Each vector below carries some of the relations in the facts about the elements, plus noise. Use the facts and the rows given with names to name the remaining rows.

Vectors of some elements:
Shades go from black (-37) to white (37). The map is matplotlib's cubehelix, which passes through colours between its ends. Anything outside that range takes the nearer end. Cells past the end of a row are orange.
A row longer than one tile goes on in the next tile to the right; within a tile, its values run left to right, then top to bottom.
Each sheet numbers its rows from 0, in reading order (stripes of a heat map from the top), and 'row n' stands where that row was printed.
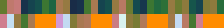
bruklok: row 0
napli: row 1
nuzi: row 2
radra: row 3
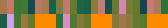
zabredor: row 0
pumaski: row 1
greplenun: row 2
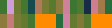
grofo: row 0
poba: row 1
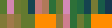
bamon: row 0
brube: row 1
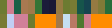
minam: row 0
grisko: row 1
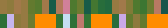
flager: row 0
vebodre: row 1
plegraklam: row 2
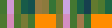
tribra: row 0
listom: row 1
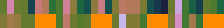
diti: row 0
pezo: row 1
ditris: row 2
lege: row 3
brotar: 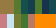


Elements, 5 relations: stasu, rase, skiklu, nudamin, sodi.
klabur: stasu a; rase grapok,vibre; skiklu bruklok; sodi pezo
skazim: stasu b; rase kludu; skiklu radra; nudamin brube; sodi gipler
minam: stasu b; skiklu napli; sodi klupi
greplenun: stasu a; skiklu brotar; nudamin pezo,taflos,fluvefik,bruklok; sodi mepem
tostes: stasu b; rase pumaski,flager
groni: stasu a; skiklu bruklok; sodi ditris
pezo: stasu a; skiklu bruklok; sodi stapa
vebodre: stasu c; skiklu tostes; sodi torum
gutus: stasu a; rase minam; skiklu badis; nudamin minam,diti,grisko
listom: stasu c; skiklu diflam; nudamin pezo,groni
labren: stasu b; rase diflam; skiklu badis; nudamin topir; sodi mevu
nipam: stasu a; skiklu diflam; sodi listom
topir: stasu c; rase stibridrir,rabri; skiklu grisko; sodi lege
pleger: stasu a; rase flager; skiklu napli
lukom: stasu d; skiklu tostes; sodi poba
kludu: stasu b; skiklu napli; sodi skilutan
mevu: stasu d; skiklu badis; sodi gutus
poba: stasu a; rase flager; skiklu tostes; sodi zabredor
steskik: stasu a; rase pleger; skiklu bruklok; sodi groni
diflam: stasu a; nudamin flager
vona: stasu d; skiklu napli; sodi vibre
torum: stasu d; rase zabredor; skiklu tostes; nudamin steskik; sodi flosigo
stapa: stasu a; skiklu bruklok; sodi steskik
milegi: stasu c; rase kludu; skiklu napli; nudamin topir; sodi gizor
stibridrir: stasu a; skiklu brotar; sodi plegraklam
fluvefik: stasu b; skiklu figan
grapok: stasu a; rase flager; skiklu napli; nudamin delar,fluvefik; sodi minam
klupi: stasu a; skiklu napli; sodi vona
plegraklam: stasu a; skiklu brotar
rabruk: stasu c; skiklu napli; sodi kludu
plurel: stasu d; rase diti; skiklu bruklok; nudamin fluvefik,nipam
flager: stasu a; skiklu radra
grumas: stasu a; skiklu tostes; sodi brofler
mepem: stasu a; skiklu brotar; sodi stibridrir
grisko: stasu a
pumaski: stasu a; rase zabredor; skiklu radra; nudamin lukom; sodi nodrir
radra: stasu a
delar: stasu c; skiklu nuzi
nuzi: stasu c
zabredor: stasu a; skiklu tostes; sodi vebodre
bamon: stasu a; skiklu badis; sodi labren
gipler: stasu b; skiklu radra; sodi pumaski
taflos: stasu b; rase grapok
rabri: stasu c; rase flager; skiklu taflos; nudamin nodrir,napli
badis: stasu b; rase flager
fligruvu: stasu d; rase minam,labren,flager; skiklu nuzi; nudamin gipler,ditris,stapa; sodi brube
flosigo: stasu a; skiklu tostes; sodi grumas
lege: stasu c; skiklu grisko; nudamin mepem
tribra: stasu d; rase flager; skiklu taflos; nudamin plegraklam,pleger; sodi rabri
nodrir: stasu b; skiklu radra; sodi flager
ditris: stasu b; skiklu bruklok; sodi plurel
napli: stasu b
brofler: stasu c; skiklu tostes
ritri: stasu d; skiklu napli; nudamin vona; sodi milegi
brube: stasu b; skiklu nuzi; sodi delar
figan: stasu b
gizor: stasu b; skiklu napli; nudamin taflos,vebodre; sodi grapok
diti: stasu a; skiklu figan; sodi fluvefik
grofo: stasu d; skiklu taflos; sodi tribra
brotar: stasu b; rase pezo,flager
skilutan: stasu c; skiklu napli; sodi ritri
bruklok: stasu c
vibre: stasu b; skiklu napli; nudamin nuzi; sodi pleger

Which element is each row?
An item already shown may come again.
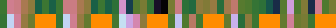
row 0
plurel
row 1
plurel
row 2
vibre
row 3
ritri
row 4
nodrir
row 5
lukom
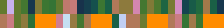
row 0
topir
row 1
bruklok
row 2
flosigo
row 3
kludu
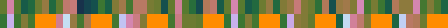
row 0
mevu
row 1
bruklok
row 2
grapok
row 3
mepem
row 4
mevu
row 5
groni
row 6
grumas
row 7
flosigo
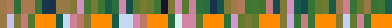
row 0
gizor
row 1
grumas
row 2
pleger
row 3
brofler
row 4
steskik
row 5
skilutan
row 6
milegi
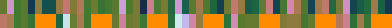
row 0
skazim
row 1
torum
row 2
lukom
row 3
vona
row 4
stapa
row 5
klabur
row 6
kludu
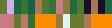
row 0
rabruk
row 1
tostes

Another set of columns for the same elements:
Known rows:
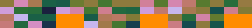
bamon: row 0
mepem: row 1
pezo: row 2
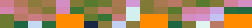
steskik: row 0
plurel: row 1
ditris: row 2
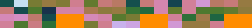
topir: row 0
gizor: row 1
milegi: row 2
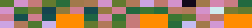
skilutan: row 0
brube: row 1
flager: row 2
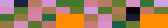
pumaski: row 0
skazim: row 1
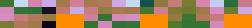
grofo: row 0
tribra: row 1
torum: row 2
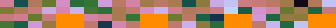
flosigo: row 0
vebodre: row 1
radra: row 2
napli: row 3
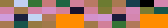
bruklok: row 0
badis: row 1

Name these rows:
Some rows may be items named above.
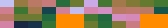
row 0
poba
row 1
groni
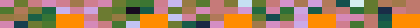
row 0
zabredor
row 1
kludu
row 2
tostes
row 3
vona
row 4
topir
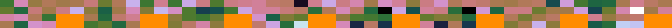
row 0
vebodre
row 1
torum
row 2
ritri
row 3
napli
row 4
klabur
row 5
klabur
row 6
grapok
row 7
brofler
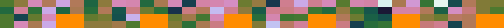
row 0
vona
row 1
mevu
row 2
grumas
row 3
nodrir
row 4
lukom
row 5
nuzi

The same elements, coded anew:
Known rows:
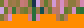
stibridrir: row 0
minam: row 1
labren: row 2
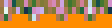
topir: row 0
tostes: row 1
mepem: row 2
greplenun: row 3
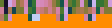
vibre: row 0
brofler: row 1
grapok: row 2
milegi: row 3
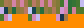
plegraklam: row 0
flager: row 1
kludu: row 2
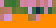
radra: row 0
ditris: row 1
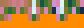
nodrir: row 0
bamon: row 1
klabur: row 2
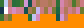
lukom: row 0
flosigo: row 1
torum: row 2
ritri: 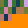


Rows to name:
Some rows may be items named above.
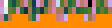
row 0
klabur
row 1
vona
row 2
bruklok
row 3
napli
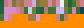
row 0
vebodre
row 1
groni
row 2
pezo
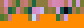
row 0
tribra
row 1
tostes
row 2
plurel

